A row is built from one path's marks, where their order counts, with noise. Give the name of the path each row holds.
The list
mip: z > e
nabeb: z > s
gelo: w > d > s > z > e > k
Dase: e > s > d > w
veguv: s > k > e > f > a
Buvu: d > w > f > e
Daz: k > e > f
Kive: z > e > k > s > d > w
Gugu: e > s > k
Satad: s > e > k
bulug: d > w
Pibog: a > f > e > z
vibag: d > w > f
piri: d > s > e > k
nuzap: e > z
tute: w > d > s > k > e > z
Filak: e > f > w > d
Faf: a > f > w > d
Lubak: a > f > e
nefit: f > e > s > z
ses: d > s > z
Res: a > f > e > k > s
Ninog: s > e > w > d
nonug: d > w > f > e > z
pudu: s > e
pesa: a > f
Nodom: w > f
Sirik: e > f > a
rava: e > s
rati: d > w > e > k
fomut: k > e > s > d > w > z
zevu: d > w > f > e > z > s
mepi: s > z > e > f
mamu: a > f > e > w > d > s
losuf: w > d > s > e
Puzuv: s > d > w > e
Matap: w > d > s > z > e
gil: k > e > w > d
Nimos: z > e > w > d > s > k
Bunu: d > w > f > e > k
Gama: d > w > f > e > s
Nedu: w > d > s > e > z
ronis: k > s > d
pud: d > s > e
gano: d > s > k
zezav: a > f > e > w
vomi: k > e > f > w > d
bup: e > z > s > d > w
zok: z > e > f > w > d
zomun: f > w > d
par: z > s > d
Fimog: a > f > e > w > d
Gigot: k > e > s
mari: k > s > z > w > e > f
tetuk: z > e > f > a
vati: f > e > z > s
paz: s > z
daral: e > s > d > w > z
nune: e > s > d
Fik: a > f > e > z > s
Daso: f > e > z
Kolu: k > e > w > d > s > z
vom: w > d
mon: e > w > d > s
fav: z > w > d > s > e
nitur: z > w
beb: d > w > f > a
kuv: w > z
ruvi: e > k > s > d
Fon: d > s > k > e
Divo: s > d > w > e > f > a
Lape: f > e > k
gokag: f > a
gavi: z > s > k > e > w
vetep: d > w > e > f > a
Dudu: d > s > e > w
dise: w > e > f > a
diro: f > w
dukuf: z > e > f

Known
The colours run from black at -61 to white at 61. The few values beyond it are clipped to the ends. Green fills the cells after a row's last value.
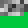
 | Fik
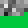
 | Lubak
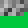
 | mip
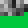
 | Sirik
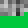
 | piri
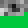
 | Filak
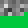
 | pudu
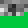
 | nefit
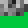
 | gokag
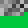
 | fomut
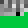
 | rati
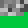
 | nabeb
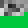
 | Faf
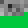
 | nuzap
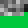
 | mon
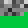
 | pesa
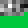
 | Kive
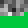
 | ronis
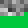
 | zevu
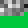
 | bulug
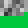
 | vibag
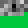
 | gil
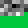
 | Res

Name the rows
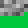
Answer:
diro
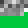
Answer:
zezav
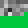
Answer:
pud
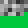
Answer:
Matap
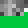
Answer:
gavi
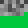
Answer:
tute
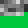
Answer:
mamu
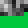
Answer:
veguv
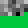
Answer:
vetep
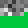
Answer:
par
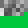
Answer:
kuv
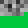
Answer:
Nedu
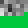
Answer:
ses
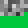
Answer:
Buvu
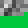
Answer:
Nodom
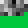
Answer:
tetuk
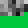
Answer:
dise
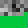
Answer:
Ninog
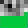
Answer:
nonug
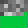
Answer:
Gigot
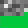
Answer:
Daz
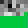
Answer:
Gama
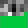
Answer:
ruvi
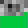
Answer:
Daso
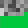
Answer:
vom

